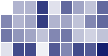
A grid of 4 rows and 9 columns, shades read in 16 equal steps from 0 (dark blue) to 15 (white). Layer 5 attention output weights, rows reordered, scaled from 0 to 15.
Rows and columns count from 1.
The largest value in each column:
15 10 10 14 13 9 11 12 11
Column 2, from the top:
10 10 8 3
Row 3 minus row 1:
-9 -2 -1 9 -6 1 2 1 6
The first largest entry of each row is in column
1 7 8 4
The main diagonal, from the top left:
15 10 9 14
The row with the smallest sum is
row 4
